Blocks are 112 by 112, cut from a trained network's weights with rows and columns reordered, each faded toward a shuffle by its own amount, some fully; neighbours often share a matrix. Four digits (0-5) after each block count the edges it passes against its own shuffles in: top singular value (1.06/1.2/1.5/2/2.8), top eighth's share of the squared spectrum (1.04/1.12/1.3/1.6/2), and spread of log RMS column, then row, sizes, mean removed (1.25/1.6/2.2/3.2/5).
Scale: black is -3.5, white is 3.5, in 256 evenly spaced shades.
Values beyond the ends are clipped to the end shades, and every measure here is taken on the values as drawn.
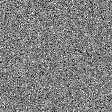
0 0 0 0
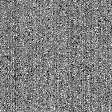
3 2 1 1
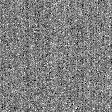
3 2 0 0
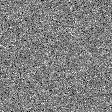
0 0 0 0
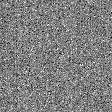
1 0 0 0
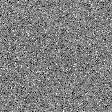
0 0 0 0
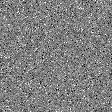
0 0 0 0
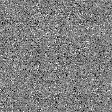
2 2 2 0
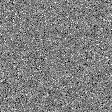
0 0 0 0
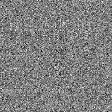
3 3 1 1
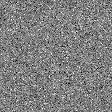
1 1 0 0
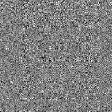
3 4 3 3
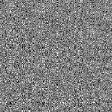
3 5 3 2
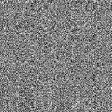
4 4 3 2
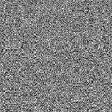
3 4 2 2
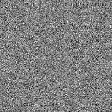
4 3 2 1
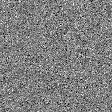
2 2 1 0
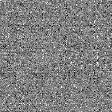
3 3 3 0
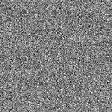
3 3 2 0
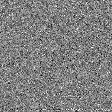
2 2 1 1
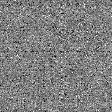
2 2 2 0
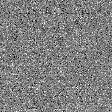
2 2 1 0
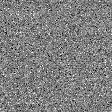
1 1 1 0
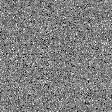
1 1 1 0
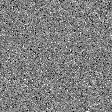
0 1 0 0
